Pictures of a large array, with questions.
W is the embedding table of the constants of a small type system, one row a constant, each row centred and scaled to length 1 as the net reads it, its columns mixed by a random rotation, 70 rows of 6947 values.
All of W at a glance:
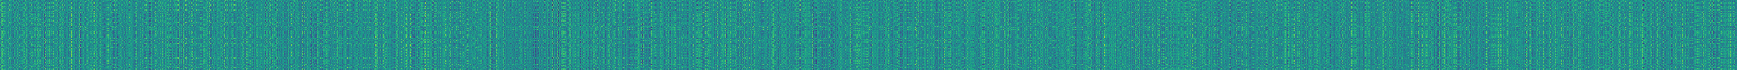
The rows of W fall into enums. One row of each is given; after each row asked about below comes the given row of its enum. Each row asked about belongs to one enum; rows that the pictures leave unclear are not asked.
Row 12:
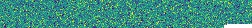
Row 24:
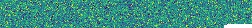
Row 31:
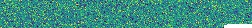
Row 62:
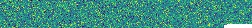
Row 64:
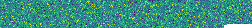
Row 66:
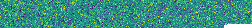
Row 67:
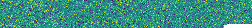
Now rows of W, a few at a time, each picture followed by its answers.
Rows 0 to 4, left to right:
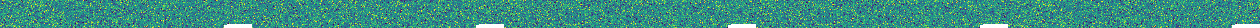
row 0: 67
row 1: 64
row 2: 31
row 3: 31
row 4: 67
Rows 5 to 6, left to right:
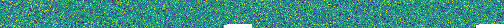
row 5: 67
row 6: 31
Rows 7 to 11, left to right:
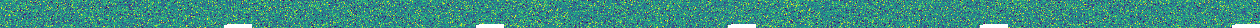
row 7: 24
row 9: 67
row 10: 67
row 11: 31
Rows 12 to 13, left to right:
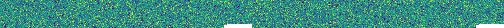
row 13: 31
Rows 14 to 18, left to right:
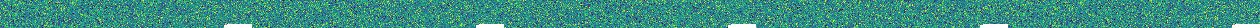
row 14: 66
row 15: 62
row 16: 31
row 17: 64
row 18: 66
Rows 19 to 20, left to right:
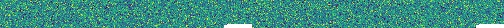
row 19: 24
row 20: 31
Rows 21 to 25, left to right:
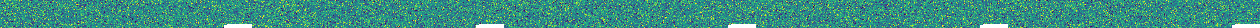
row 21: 31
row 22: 67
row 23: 66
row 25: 62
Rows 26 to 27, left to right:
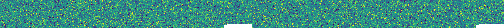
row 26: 12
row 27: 64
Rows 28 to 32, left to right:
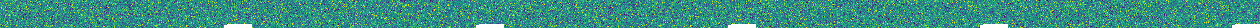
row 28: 24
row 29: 64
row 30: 24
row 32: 62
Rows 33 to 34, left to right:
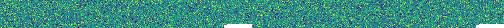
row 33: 31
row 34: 24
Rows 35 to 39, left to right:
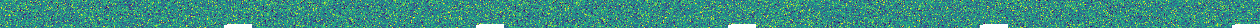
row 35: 24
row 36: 66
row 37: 66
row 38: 67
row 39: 62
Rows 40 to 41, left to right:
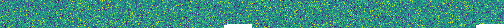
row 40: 12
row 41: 62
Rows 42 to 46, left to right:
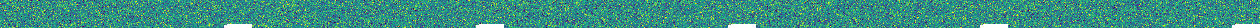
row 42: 62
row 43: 67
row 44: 66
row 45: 66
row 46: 24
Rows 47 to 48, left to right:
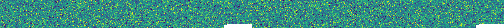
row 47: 12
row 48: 62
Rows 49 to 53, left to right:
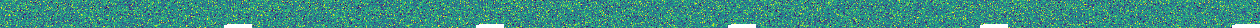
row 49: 24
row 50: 24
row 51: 62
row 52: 66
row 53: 31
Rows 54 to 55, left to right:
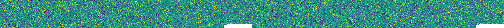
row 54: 62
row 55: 66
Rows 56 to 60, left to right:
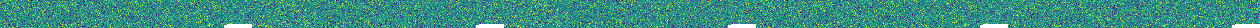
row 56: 62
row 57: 67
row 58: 67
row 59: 62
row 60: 24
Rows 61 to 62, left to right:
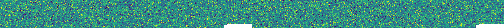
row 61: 24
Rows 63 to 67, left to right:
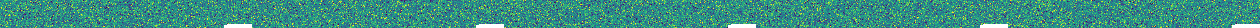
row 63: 24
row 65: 31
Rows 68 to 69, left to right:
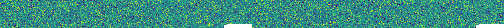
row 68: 62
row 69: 31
